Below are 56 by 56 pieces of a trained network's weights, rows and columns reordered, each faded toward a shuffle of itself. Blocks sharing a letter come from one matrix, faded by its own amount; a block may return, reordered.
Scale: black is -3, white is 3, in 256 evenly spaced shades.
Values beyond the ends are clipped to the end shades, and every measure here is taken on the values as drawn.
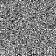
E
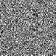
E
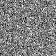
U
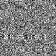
E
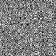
E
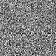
E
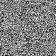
U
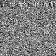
E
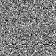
E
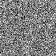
U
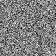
U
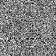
E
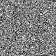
U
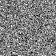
U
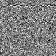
E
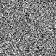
U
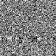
E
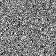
U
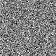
U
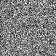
U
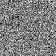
U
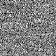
E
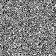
U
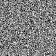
U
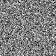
U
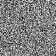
U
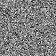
U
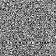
E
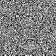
E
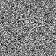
E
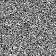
U
